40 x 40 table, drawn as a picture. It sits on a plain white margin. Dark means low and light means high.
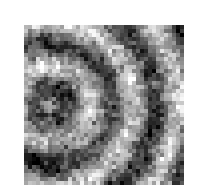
Concentric rings centre on the middle left. The field is mottled with small blotches. No row or column stands out.
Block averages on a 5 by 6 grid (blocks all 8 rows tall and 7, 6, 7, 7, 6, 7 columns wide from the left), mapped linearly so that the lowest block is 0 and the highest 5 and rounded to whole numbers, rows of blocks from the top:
2 2 4 3 2 3 | 4 4 2 4 2 4 | 2 0 5 2 3 4 | 4 3 3 4 1 4 | 1 1 4 3 2 3
